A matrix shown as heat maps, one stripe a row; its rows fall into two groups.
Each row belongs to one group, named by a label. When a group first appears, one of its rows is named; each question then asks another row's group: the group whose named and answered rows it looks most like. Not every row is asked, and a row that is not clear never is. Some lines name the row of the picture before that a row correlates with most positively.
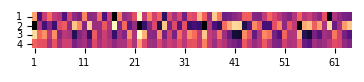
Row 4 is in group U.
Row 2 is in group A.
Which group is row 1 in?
U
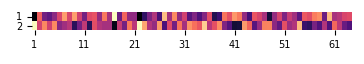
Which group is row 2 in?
U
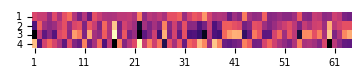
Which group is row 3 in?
A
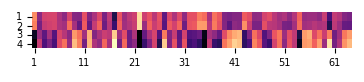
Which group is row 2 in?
U
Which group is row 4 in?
A
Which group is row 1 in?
U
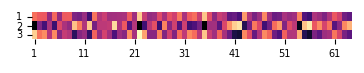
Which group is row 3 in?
U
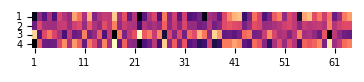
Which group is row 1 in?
A
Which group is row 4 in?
A
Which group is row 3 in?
U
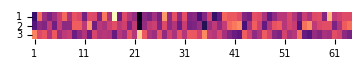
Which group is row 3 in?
U
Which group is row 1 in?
A
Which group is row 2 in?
A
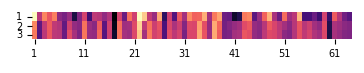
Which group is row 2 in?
U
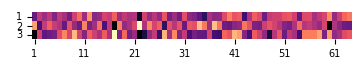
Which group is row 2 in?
U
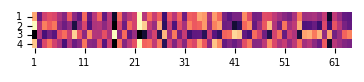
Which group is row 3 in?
A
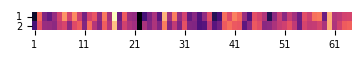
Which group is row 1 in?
A
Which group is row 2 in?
A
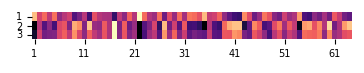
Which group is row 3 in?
A
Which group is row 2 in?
A
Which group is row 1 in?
U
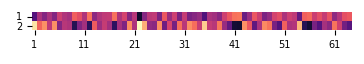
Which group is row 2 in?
U
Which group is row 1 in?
A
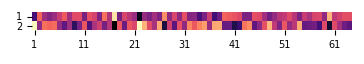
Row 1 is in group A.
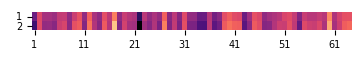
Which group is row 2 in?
A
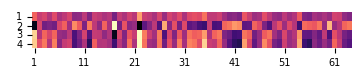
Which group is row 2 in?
A
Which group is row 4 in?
U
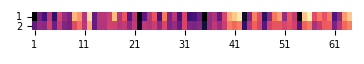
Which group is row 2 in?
A
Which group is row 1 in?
A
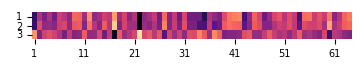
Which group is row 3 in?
U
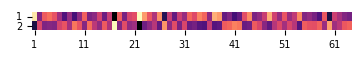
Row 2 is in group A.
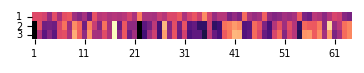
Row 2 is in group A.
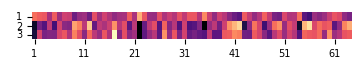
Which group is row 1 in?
U
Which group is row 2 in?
A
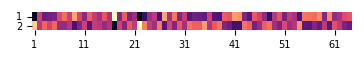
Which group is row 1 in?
A
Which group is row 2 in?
U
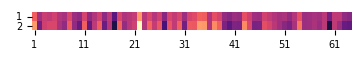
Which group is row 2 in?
U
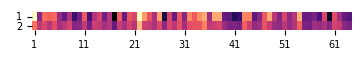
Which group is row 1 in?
U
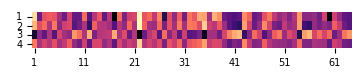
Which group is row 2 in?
U
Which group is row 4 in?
U
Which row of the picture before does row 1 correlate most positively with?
1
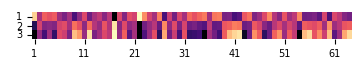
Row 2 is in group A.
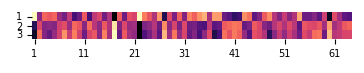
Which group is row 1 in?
U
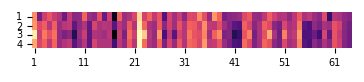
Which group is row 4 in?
U
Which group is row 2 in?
U
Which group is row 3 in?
U
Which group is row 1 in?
U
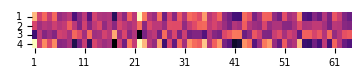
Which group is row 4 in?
U
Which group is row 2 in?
U
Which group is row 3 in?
A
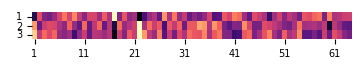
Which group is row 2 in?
U
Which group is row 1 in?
A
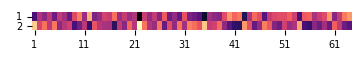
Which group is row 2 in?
U
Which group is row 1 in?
A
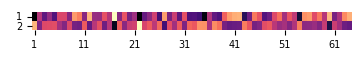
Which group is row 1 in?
A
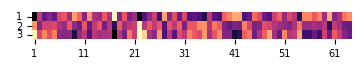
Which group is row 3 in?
U
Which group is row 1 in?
A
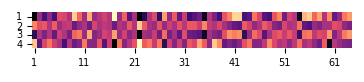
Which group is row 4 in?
U
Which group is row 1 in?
A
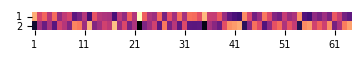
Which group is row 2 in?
A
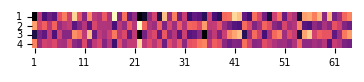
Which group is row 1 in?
A
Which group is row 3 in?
A
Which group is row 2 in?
U
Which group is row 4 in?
U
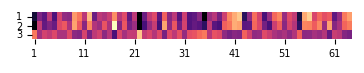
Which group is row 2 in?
A
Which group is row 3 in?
U
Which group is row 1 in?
A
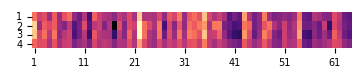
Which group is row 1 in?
U
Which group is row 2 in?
U
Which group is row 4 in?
U
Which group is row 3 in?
U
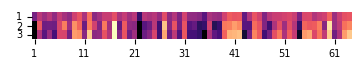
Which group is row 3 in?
A
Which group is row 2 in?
A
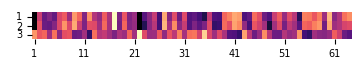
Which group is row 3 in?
U
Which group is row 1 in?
A
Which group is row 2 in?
A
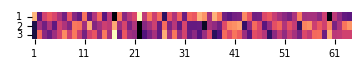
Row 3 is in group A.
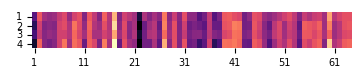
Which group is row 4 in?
A
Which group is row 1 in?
A
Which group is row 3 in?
A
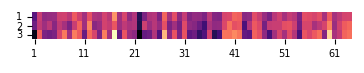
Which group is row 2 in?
A
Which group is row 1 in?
A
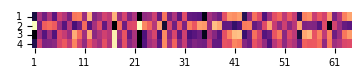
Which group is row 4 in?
A
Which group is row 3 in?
A
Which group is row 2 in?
U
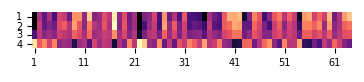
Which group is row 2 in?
A
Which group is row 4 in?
U
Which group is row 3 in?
A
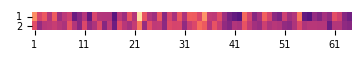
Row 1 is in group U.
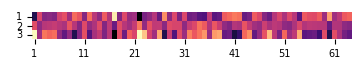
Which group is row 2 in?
U
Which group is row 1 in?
A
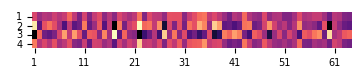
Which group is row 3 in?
A
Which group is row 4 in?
U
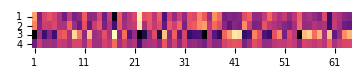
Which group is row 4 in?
A
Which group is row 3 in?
A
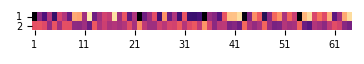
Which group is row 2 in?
U
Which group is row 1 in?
A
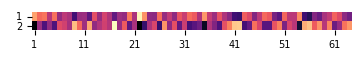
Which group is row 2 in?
A
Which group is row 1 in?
U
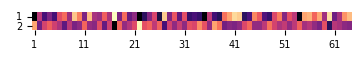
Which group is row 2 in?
U
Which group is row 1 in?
A
